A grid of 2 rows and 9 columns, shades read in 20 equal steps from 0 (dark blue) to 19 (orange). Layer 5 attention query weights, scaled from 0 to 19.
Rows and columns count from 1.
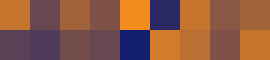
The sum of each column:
21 12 20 16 19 18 29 19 27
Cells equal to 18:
0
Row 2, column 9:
15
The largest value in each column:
15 7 12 9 19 16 15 10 15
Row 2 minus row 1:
-9 -2 -4 -2 -19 14 -1 -1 3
